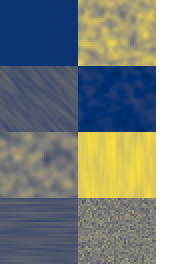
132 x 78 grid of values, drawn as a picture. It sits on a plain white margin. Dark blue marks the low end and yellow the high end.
The table splits into 4 rows of 2 panels. Panel 1,1: very low, flat. Panel 1,2: high, blotchy. Panel 2,1: low, slanting down to the right, faint in contrast. Panel 2,2: very low, blotchy, faint in contrast. Panel 3,1: middling, blotchy. Panel 3,2: very high, streaked downward, faint in contrast. Panel 4,1: low, streaked across, faint in contrast. Panel 4,2: middling, fine-grained.
